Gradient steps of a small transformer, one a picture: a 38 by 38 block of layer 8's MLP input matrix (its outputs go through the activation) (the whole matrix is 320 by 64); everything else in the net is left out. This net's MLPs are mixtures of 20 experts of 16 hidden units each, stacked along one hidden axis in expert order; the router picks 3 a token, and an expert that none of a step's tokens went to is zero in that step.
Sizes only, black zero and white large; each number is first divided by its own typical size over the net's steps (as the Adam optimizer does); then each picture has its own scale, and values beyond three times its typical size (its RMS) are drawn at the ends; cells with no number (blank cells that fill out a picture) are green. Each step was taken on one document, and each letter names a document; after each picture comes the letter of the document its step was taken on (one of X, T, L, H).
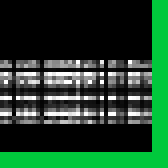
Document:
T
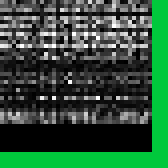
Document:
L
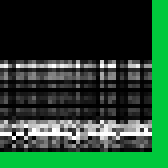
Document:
T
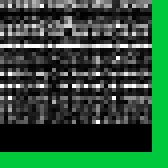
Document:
L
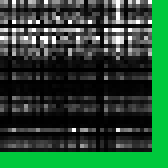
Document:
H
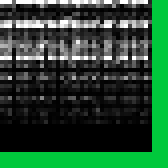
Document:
L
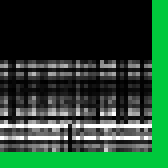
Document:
T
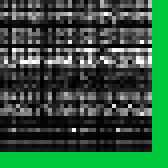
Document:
H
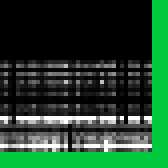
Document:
T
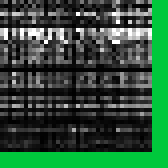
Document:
H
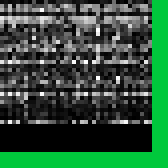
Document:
L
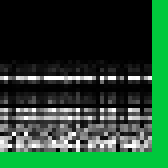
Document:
T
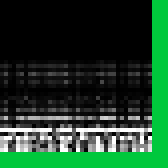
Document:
T
